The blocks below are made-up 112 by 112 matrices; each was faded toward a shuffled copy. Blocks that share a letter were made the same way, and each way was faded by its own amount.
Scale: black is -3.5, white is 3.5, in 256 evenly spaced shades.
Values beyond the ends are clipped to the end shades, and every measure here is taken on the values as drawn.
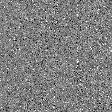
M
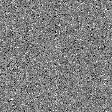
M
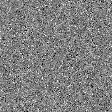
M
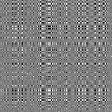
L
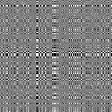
L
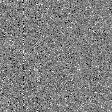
M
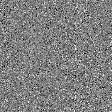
M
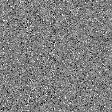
M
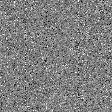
M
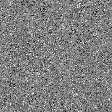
M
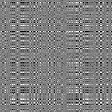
L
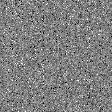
M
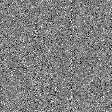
M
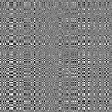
L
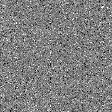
M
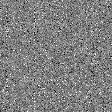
M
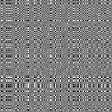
L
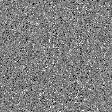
M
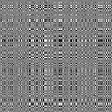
L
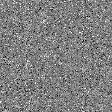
M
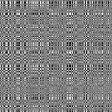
L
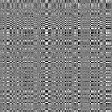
L
